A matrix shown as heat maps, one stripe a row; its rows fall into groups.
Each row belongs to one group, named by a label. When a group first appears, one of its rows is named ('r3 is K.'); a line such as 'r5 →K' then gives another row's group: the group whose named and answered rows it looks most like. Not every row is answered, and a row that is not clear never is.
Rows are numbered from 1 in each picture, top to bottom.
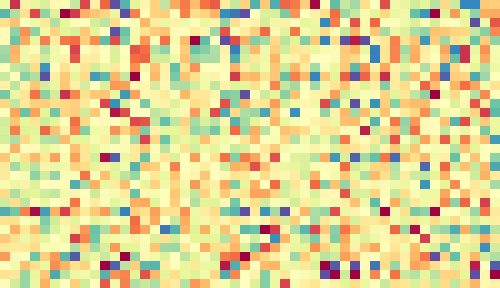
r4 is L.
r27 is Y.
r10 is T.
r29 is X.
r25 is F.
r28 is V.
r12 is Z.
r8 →F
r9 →F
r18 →Z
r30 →Z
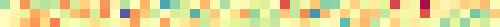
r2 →Y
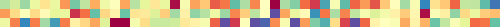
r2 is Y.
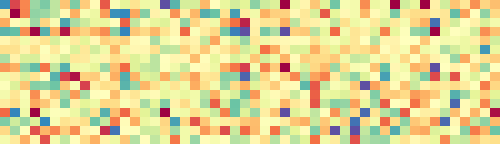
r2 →Z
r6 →V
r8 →X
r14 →F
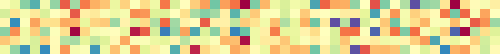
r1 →L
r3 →Z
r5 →X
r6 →F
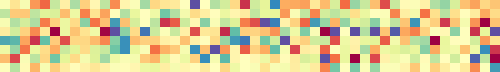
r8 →Z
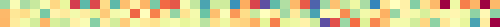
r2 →F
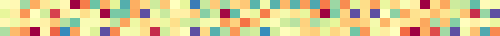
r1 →Y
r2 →Z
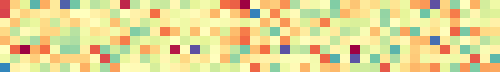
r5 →X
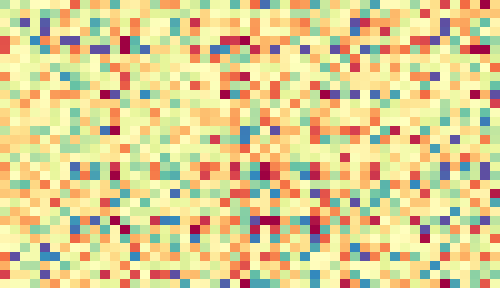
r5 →X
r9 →X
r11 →Z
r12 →Y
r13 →V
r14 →V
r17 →X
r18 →T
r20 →V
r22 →Y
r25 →V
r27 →Y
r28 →F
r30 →X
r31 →F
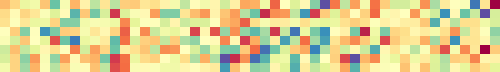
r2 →V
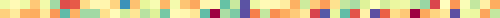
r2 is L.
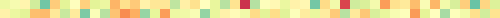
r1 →F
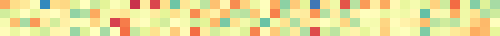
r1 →F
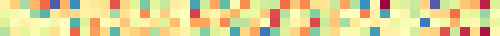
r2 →L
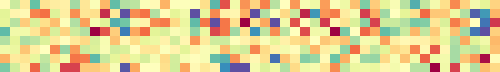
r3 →L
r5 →F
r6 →L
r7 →Y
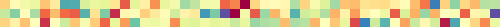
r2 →T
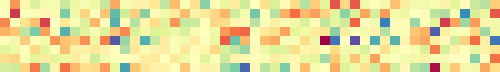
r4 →X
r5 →Z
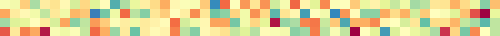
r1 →L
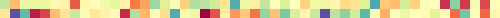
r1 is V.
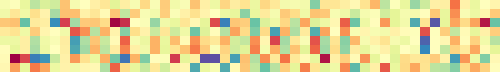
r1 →L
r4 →Y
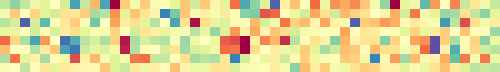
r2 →V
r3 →F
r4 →T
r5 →X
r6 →X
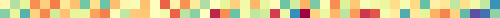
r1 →T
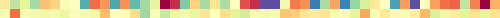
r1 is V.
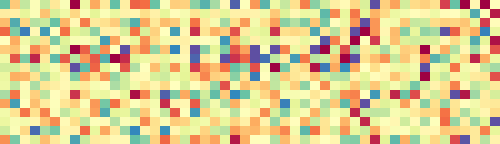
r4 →F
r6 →Y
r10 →L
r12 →T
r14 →T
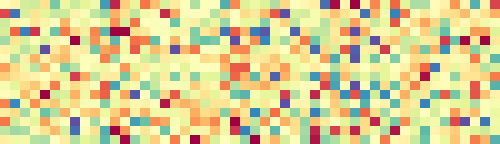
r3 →T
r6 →F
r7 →Z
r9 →Y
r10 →Z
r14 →V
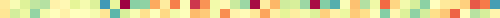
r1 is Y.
